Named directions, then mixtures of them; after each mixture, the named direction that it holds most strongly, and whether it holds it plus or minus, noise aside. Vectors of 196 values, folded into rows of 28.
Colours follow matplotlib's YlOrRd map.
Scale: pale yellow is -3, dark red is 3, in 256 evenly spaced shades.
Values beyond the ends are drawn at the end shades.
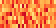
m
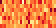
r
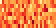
m, plus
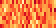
r, plus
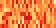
m, plus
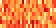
r, minus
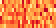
r, minus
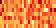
r, plus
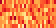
m, minus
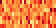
r, plus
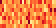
r, plus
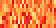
m, plus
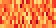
r, minus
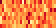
r, plus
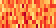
m, plus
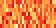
m, plus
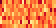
r, plus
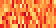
m, plus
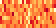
r, minus
